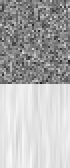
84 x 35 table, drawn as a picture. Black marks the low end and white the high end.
The table splits into 2 rows of 1 panel. Panel 1,1: middling, fine-grained, strong in contrast. Panel 2,1: very high, streaked downward, faint in contrast.
